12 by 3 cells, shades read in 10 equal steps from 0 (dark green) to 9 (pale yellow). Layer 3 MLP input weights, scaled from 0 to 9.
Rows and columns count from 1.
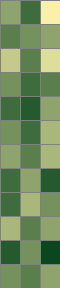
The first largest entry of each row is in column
3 3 3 1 3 3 3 2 2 1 2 3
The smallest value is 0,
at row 11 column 3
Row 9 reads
2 6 4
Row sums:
16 12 18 9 8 12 14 8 12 14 5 12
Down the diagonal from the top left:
5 4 8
